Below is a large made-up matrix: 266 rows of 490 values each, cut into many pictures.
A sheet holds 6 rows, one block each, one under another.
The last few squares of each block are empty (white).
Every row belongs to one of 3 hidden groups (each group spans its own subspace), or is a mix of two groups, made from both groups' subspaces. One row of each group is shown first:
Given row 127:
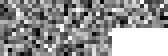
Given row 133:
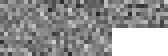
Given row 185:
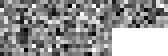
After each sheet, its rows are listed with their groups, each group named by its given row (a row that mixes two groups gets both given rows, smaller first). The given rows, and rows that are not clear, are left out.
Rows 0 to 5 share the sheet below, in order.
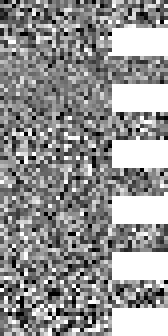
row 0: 133
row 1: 133
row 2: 127 and 185
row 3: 127
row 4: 185
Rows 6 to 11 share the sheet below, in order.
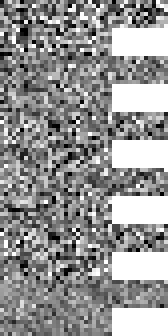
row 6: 185
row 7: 127 and 185
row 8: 185
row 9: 127 and 133
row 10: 185
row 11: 133
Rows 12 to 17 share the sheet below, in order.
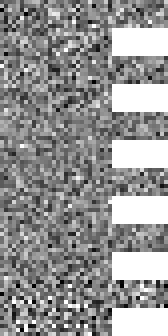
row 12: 185
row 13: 185
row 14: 133
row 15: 127
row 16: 185
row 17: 127 and 185
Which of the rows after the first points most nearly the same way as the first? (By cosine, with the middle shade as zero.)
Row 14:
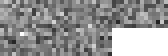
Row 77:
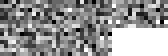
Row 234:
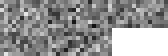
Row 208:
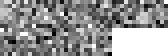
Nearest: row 208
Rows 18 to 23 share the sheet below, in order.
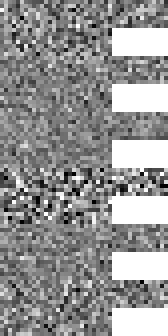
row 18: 127 and 185
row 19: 133
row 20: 133 and 185
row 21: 127
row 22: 133
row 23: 127
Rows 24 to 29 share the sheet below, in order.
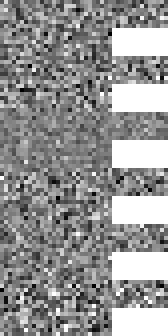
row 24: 127
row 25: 133
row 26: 185
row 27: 185
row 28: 127
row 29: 185
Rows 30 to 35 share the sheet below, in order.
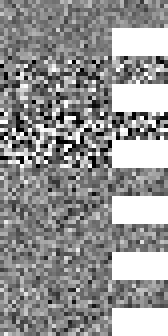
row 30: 127
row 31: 185
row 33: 185
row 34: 127
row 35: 185
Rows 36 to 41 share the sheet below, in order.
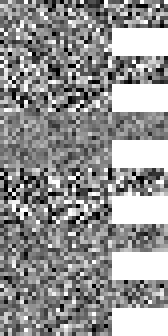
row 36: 133
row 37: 185
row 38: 185
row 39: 185
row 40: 185
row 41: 127 and 185
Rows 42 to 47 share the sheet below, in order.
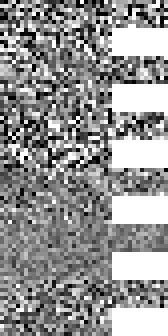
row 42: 133
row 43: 133
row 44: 185
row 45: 133
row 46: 185
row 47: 127 and 133
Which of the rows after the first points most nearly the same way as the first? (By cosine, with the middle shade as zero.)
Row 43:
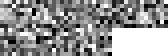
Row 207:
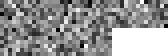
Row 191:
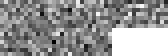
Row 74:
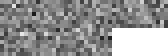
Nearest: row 74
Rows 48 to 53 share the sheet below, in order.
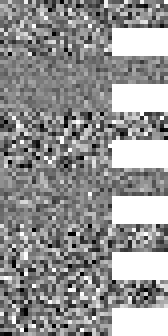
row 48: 133
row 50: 127
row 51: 133
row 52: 185
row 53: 185
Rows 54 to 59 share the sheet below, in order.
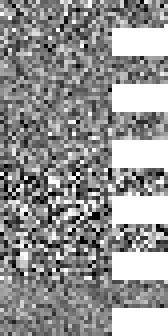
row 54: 127
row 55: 127
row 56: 185
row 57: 185
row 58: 185
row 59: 133
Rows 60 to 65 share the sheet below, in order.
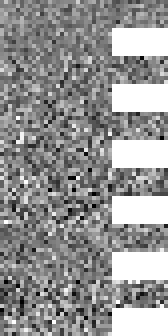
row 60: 133
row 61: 127
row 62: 133
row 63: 185
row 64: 133
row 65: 133
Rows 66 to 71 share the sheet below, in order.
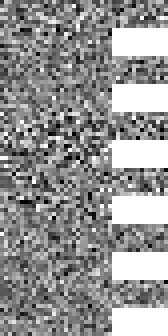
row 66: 127 and 185
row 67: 133
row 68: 127 and 185
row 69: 133
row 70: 185
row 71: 133
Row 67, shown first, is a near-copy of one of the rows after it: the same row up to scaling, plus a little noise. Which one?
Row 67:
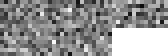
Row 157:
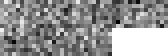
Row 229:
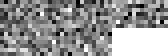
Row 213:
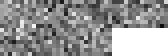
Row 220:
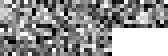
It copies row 229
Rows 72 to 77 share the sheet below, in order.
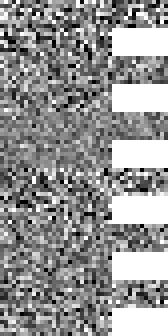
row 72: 133
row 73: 185
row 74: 127 and 133
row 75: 133
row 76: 127
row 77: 133
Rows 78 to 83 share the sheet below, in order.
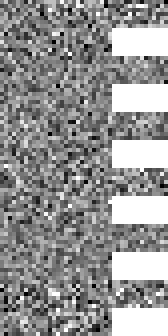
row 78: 133
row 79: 127
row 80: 185
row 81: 127
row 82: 127
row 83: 185
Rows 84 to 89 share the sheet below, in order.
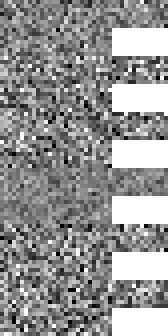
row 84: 127
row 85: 133
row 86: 133
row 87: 185
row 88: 127
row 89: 185
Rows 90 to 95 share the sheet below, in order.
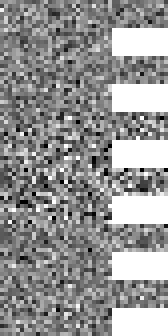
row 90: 185
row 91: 127
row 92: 127 and 185
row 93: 133
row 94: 133
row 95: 127
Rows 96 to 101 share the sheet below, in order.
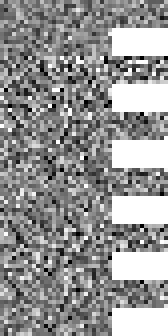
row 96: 127
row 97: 133
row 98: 127
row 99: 133
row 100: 127
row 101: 127
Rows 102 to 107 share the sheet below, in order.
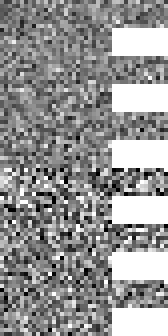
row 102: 133
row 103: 133 and 185
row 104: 127
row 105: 133
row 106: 133
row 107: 133 and 185
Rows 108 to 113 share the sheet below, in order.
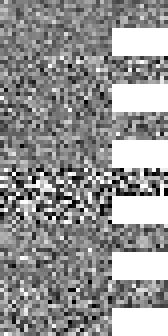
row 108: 127 and 133
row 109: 133
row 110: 133
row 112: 133
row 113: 185
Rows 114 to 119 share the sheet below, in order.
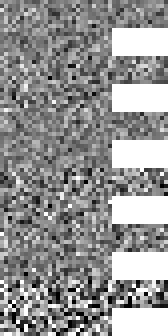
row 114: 185
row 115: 185
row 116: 127
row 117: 127
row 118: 133 and 185
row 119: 185
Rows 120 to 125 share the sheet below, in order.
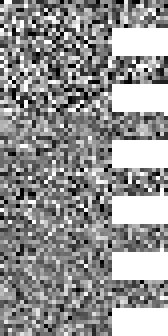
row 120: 127 and 133
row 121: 185
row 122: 133
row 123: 133
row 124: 133
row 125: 127
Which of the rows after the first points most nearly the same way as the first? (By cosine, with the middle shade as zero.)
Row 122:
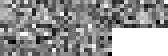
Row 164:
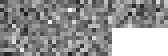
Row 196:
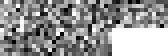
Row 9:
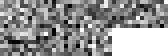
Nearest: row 9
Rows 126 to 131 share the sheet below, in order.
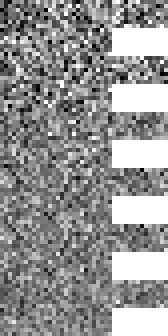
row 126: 133 and 185
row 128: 185
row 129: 127
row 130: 127
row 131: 133
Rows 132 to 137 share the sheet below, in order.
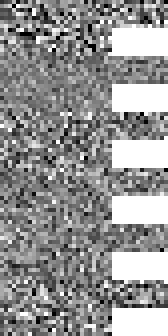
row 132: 133
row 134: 127
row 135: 133
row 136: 127 and 133
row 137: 133
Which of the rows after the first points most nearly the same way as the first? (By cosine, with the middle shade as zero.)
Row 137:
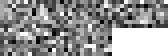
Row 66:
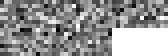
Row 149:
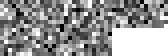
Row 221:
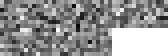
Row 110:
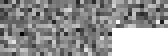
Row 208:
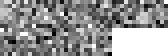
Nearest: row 208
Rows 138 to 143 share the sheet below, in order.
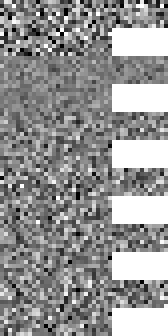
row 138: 127 and 133
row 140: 127
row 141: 127 and 185
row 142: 127
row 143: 127
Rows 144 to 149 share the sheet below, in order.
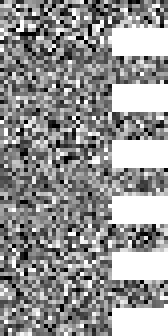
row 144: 133
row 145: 127
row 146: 185
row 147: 133
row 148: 185
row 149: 127
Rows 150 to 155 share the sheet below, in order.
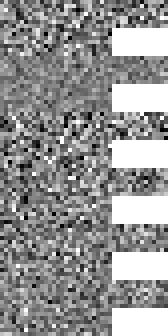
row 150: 127
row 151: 127
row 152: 127
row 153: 185
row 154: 127
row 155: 185
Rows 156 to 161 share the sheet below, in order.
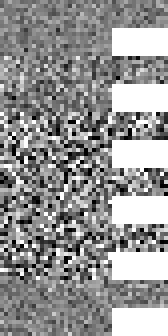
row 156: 185
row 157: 133
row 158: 185
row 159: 127
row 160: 127
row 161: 133
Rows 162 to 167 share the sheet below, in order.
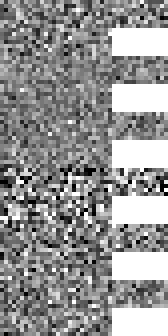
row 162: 127
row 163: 133
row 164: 133 and 185
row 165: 127 and 133
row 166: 133 and 185
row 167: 185
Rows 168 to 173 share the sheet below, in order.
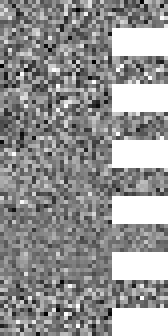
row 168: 127
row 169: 185
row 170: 133
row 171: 133
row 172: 185
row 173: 127
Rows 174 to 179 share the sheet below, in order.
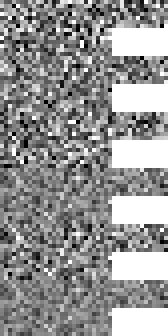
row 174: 127 and 133
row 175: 127
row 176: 185
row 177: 127
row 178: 127
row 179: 127
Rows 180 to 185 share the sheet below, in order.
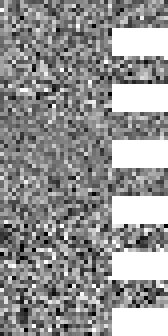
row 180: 127 and 185
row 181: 133
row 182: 133
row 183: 185
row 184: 133
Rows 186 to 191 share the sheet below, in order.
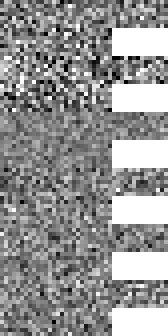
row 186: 127
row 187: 133
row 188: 127
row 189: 133
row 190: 185
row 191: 133
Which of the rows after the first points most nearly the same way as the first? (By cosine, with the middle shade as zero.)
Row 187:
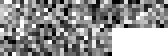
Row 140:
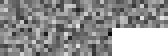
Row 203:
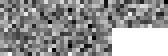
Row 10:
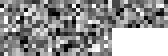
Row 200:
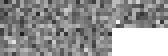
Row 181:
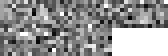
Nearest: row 181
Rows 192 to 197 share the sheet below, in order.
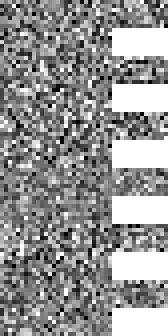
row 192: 127 and 133
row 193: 133
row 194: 127
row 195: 185
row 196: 133
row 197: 127 and 133
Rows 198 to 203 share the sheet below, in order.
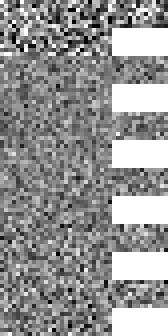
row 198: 185
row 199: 185
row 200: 133
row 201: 127
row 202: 127
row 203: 133 and 185
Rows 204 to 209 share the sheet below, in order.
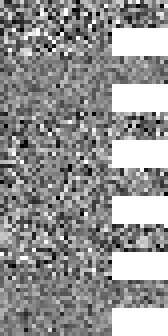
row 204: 127 and 133
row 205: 127
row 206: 133 and 185
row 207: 127
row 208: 133
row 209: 133 and 185
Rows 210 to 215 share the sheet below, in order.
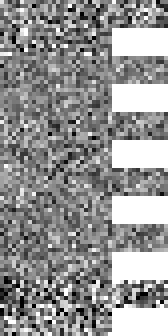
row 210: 185
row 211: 185
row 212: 185
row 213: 133
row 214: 185
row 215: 133
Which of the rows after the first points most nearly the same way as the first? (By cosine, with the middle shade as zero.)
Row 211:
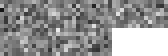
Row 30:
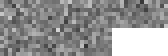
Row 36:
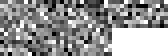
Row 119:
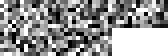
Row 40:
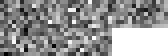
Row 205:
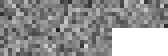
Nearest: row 40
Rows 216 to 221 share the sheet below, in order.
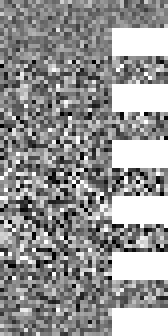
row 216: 127
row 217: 185
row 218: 127
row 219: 133 and 185
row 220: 133
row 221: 127 and 185
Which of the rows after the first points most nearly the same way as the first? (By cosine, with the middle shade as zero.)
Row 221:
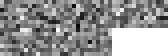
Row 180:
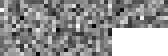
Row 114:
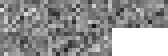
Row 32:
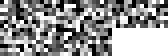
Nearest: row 114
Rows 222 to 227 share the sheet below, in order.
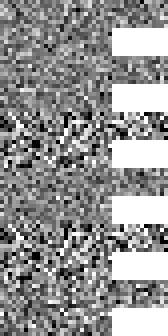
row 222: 127
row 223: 133
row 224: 127
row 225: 127 and 133
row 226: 127
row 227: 133 and 185
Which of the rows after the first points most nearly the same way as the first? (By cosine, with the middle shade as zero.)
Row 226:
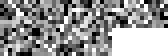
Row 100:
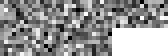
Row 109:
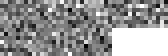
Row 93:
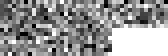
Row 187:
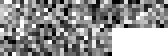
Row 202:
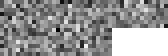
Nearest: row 202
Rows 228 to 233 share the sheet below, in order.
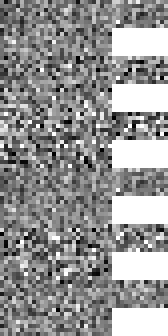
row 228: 133
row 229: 133
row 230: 133
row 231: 133
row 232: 185
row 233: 127
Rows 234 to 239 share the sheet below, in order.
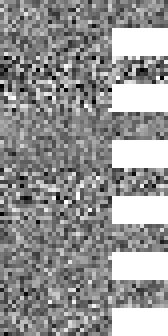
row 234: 185
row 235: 133
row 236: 133
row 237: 127 and 185
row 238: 127
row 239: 185
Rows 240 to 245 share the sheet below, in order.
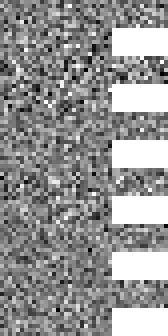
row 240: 127 and 185
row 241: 127
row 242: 127
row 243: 185
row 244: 133
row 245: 127
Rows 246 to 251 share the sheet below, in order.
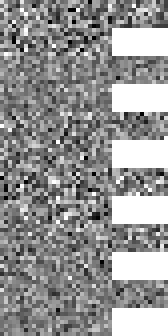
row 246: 185
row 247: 133 and 185
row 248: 127
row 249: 185
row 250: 133
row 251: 185
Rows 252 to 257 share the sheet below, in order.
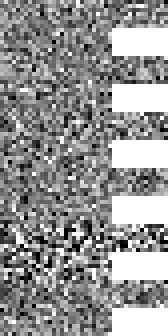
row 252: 133
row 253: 133
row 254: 127
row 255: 185
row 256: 127
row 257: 133
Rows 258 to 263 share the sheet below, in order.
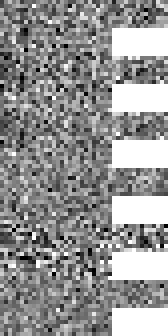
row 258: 185
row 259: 133
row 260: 133
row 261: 185
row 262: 133
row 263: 127 and 185
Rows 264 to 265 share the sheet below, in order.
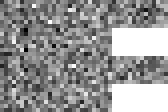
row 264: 185
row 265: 127 and 185
